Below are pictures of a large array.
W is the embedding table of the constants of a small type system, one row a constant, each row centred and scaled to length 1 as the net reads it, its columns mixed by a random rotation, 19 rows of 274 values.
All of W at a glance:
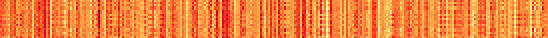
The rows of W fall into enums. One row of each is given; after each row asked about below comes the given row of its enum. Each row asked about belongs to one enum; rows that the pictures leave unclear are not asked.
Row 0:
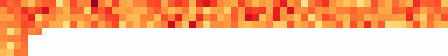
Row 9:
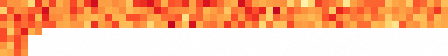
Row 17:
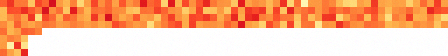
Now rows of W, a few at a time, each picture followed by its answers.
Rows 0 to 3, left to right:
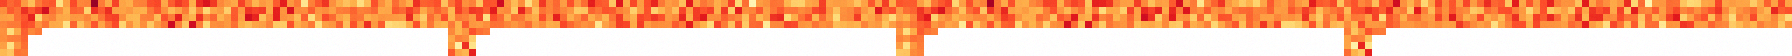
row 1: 17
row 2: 0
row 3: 17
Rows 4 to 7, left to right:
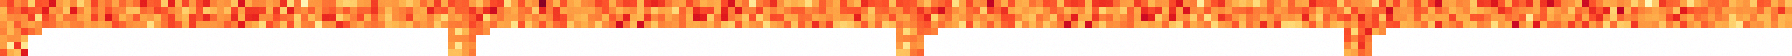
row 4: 17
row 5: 0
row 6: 0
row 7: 9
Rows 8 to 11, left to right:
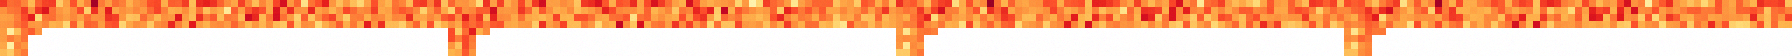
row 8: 0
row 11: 0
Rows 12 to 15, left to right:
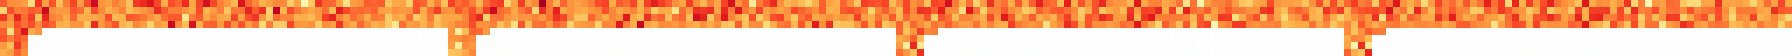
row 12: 9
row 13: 0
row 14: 17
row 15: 17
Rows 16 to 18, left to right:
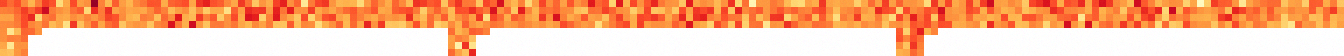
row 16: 0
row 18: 9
